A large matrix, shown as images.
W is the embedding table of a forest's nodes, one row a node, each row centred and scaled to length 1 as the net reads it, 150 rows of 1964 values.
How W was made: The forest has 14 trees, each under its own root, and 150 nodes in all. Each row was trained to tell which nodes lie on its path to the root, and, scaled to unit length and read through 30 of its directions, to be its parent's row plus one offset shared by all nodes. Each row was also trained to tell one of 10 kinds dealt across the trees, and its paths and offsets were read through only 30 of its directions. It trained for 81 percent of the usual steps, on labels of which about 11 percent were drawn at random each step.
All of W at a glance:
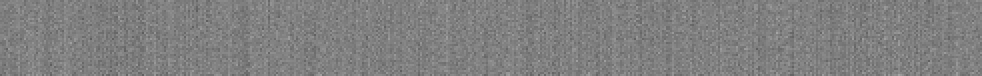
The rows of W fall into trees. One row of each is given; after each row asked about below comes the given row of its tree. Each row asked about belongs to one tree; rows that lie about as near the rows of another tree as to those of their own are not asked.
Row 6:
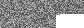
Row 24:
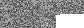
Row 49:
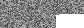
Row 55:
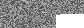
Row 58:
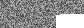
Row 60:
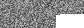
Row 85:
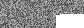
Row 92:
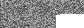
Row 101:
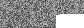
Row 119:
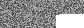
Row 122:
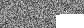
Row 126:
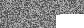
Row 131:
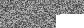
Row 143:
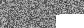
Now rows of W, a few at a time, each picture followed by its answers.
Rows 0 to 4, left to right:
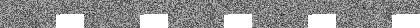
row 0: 24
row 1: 122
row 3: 131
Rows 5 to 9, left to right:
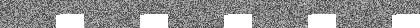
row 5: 55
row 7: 60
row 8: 92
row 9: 60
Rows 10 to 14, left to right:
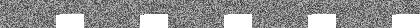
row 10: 119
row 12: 122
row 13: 92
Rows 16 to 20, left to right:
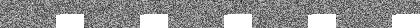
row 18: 119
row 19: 143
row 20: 131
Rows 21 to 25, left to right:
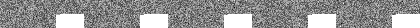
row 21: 119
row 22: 119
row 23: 122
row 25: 122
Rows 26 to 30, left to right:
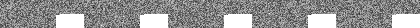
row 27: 119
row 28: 24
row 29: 122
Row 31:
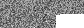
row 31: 60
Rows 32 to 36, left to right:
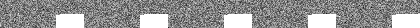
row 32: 92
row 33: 6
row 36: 122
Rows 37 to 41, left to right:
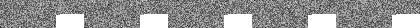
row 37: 131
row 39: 85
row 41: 60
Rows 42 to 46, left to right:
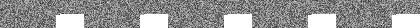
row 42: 60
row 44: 122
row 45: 55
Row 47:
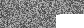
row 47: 55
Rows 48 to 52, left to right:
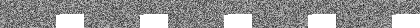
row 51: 119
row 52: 92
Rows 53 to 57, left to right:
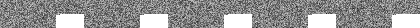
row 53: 6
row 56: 92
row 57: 92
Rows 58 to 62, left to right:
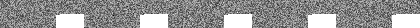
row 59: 131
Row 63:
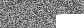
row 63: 122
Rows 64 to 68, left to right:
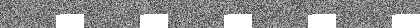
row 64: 122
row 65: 131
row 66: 85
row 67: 58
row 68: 85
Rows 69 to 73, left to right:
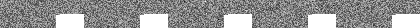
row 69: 126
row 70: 55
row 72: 92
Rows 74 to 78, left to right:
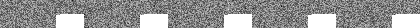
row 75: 92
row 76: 131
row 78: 85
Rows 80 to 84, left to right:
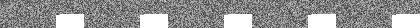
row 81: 92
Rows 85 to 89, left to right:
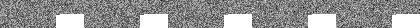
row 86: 60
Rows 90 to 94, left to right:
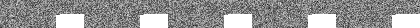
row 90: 85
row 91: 85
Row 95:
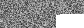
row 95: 131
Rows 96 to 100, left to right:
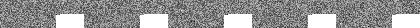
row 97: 58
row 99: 24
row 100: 119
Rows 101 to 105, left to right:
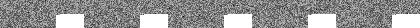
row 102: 60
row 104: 92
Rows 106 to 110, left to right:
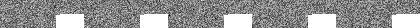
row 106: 126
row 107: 122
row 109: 85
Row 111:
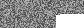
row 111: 60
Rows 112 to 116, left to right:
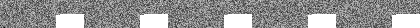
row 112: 92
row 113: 85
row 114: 58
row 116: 60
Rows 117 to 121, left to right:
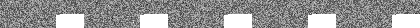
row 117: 119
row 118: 85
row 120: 131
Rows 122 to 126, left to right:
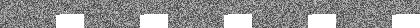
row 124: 122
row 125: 60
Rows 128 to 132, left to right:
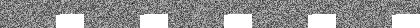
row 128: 85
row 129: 122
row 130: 119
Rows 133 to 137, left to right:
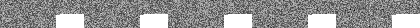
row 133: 126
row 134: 119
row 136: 131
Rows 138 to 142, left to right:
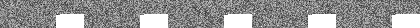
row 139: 85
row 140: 60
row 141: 60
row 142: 126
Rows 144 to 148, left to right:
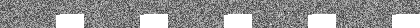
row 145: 92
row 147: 119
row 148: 119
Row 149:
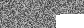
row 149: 85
